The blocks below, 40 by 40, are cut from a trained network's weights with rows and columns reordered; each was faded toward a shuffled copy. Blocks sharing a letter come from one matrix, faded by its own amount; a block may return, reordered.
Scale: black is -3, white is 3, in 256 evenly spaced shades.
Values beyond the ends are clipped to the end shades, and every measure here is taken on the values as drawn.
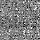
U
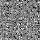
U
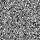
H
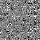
U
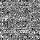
U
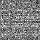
U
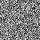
H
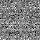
U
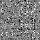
U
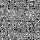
U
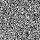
H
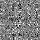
U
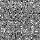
U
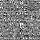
U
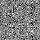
U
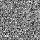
H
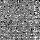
U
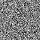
H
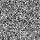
H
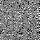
U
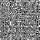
U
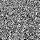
H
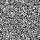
H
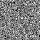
H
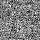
H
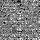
U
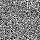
H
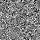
H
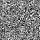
H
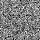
H
